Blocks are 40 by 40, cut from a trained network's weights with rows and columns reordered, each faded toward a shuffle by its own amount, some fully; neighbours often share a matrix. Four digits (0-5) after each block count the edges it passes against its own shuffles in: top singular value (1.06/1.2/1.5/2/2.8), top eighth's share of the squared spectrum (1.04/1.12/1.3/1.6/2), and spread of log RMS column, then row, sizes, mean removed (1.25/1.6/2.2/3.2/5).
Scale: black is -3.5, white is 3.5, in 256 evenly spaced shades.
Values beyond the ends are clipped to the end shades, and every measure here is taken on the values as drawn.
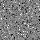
0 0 0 0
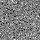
0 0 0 0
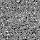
0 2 1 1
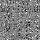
1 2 2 0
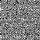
1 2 2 1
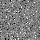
0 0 0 0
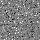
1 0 0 0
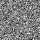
0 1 0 0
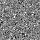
0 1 0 0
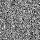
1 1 0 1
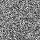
1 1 0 0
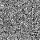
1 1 0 0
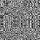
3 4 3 2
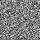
1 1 0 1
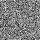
1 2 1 0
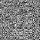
3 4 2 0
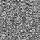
3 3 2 0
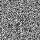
2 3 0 0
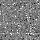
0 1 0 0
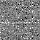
2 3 2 0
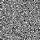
2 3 1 0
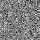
1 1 1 0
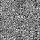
3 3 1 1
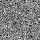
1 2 0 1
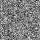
1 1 0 0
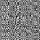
4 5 3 1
